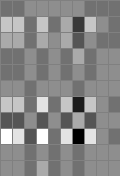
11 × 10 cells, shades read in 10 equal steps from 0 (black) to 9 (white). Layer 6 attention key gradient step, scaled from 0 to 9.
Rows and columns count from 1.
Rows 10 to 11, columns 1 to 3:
5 5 4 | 5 5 4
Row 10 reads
5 5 4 5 4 5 4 5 5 5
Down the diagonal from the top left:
4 7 4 4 5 5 1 3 5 5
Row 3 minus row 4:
2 2 -1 2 0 2 -3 1 -1 -1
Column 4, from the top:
5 7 6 4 4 5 8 3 9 5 6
